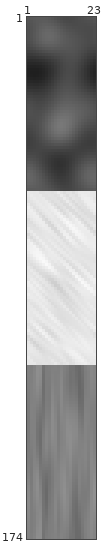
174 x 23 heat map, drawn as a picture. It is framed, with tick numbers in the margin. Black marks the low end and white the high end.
The table splits into 3 rows of 1 panel. Panel 1,1: low, smooth. Panel 2,1: very high, slanting down to the right, faint in contrast. Panel 3,1: middling, streaked downward, faint in contrast.
